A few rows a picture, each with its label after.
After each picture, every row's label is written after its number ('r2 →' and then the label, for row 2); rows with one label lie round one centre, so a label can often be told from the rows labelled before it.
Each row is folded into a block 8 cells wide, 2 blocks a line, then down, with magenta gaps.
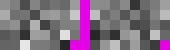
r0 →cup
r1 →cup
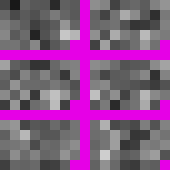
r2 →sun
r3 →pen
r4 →pen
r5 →pen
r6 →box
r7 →box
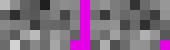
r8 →pen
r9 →pen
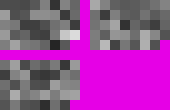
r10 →sun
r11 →pen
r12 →box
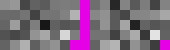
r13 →cup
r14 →cup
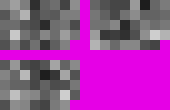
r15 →box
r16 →sun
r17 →box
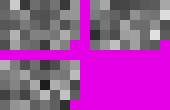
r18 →box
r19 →cup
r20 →cup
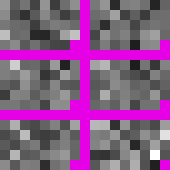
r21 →sun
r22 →box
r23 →box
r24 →box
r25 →box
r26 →cup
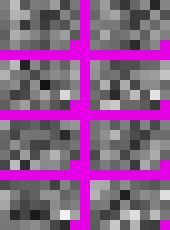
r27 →box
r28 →box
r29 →cup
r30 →cup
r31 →pen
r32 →box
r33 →sun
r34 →cup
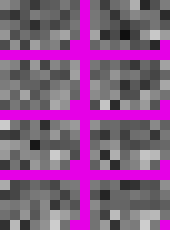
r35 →pen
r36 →sun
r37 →pen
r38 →pen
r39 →pen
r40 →pen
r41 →pen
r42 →pen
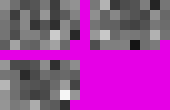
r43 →pen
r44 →box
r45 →sun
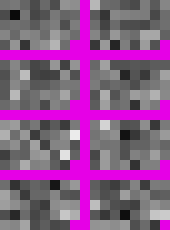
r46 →pen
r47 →pen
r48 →box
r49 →box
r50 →cup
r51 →box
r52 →sun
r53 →sun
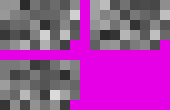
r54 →cup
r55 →cup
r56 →pen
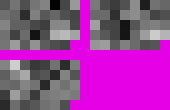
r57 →sun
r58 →sun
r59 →box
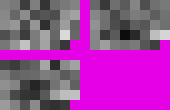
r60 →cup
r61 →sun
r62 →sun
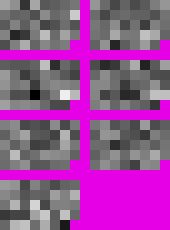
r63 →cup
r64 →pen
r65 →sun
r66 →sun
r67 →box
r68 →box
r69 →cup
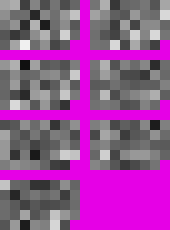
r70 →cup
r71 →cup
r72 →cup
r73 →box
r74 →sun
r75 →box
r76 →pen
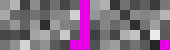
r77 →cup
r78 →cup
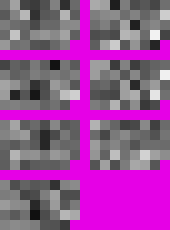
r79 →box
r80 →cup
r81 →sun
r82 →cup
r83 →box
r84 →pen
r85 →sun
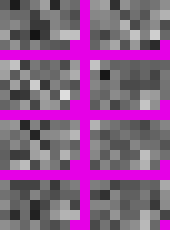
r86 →sun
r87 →cup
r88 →cup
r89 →pen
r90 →cup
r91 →pen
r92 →sun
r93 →pen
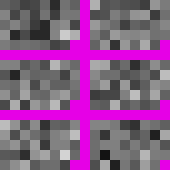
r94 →sun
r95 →pen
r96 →pen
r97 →cup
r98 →cup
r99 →pen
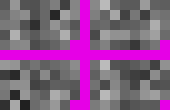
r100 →box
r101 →box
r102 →pen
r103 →box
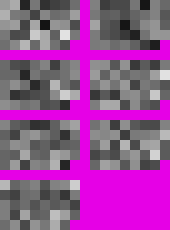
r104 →cup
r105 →sun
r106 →sun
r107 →cup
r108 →pen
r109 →cup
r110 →pen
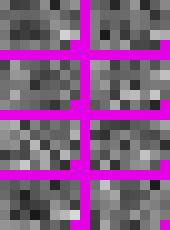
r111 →sun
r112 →sun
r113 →box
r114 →cup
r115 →cup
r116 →pen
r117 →sun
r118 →box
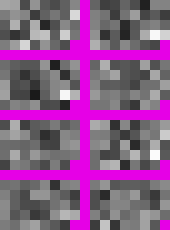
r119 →cup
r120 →sun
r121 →sun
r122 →box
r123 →box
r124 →cup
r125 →sun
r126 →pen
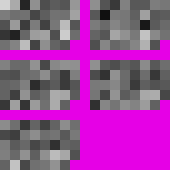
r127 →cup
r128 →pen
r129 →pen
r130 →pen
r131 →pen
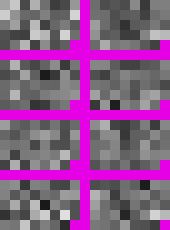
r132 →cup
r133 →sun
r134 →box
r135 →pen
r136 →pen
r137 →box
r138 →cup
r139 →sun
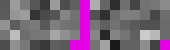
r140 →box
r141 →pen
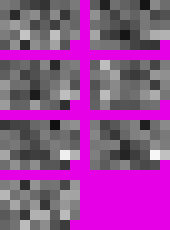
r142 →pen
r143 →sun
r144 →sun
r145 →box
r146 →sun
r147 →sun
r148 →cup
